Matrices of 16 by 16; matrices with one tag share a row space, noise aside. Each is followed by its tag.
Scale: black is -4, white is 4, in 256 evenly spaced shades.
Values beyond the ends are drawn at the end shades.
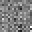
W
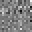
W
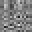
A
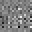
W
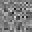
A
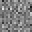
W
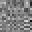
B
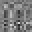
A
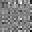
W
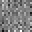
W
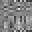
A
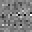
W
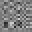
A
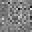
W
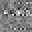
A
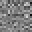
B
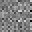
W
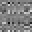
B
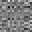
B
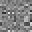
B
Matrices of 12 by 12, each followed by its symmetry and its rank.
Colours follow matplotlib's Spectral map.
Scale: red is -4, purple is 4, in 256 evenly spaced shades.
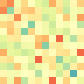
symmetric, full rank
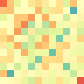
symmetric, full rank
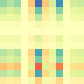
neither, rank one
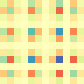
symmetric, rank one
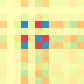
symmetric, rank one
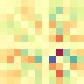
antisymmetric, rank two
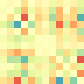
antisymmetric, rank two
